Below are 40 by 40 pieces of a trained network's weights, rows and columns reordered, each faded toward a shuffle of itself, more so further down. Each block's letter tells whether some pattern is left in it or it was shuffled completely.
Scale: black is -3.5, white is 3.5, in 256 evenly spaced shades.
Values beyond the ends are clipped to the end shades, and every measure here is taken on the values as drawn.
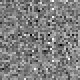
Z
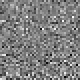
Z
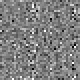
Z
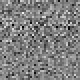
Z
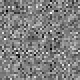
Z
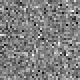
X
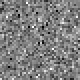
X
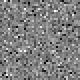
X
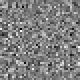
Z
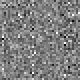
Z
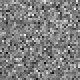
X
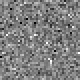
X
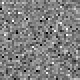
X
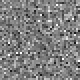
X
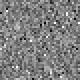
X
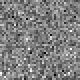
X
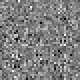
Z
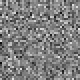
Z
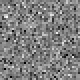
X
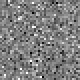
X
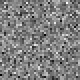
X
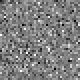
X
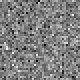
X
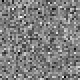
Z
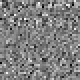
Z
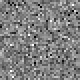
X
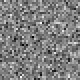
X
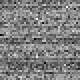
Z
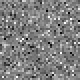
X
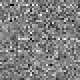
Z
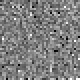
Z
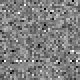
Z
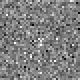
X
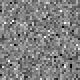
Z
